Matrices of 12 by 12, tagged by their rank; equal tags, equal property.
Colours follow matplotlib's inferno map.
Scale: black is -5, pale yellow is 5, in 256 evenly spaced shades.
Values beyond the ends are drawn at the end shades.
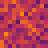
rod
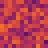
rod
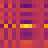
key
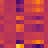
key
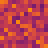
rod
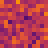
rod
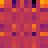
key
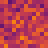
rod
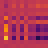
key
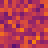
rod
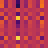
key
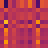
key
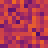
rod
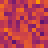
rod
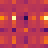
key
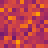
rod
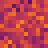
rod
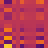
key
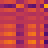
key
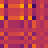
key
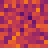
rod
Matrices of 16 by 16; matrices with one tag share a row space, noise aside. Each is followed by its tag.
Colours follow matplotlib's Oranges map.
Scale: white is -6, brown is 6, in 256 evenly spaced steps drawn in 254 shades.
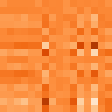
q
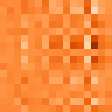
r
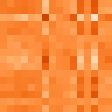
q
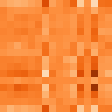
q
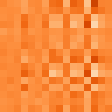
r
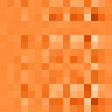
r
